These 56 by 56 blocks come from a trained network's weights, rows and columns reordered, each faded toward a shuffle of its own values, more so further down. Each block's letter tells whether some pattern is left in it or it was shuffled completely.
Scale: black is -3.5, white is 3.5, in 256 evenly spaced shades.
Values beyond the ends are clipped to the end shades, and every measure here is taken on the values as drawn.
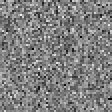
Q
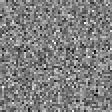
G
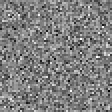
G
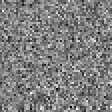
Q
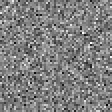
G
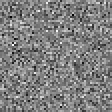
G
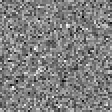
G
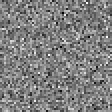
G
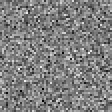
G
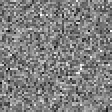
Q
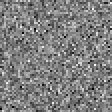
G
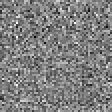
Q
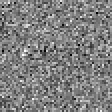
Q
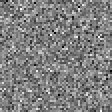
G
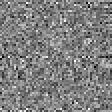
Q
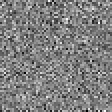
Q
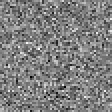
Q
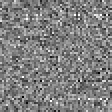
Q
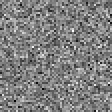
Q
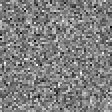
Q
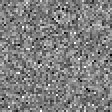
G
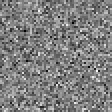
G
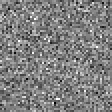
G
